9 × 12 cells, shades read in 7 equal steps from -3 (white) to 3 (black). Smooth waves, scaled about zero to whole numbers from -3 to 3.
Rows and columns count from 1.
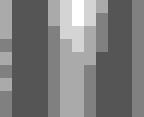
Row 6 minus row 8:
0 0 0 0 0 0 0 0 0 0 0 0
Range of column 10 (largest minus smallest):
0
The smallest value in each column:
-1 1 1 1 -1 -2 -3 -2 -1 1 1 0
